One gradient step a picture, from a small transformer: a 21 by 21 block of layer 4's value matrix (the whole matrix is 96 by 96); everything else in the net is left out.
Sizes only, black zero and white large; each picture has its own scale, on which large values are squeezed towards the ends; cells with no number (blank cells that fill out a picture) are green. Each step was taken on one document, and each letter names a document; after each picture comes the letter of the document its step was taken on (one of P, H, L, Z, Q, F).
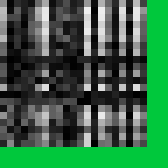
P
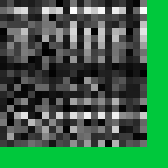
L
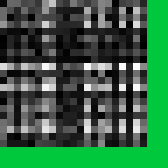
P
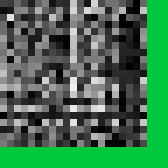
L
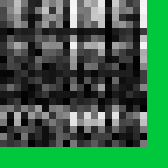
L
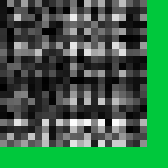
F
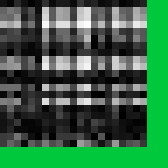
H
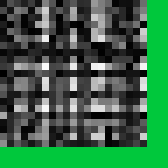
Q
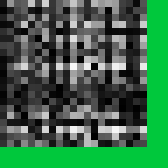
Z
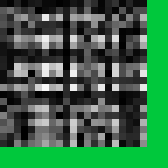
Q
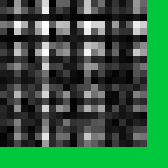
H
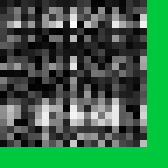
Q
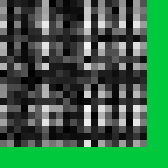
P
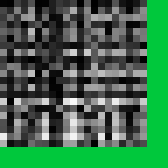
F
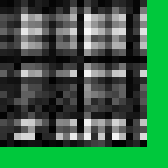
Z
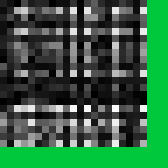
Z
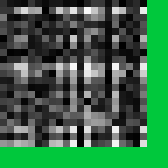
Z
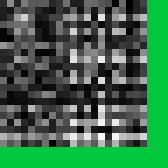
F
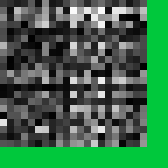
F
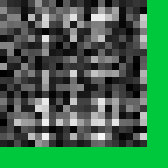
Q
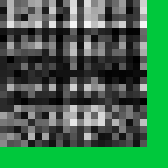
L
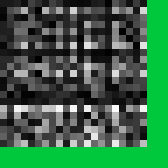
Z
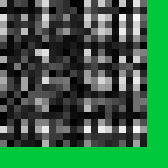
P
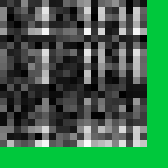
P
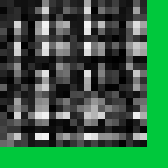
H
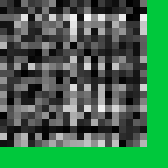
L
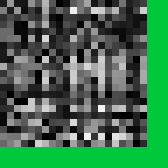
F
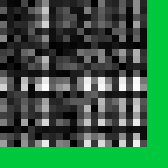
P
